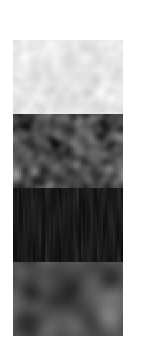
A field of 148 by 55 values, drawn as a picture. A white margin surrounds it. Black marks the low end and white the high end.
The table splits into 4 rows of 1 panel. Panel 1,1: very high, blotchy, faint in contrast. Panel 2,1: low, blotchy. Panel 3,1: very low, streaked downward, faint in contrast. Panel 4,1: low, smooth.
